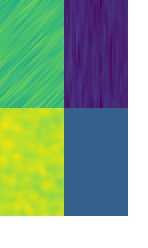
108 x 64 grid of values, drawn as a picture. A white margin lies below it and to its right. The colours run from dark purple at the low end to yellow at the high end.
The table splits into 2 rows of 2 panels. Panel 1,1: high, slanting up to the right, faint in contrast. Panel 1,2: very low, streaked downward, faint in contrast. Panel 2,1: very high, blotchy, faint in contrast. Panel 2,2: low, flat.
